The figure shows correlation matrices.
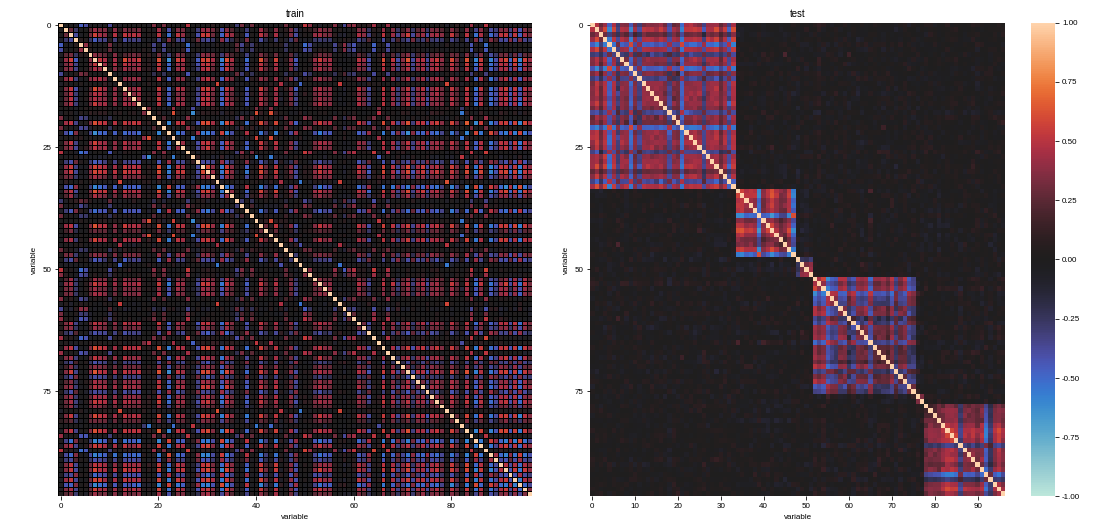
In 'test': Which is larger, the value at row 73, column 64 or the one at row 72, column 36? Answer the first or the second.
the first
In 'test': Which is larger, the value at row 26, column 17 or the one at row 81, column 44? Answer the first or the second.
the second
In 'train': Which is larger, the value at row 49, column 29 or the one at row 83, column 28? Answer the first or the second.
the first
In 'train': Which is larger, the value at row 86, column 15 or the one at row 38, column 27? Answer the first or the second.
the first
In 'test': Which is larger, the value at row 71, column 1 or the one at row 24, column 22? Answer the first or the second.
the second
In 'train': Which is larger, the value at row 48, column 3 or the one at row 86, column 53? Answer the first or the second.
the second
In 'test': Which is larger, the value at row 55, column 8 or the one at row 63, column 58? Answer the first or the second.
the second
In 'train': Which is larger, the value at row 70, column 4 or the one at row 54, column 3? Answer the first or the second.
the first
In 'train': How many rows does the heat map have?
97
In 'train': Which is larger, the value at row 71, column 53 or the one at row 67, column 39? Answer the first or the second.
the first
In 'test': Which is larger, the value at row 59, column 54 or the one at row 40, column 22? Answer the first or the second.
the first
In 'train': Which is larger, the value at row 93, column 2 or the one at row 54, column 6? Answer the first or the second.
the first
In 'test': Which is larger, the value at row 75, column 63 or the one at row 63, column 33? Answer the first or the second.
the second
